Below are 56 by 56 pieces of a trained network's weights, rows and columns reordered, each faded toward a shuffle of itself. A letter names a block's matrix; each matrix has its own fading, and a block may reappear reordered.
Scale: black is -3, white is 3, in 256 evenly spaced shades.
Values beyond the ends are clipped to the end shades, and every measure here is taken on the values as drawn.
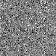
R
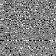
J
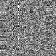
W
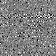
J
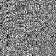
W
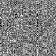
W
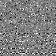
J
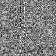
W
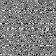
J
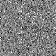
R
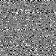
J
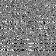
J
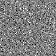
R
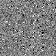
R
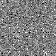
R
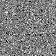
R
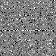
J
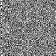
W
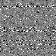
J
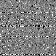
J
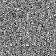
R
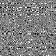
J
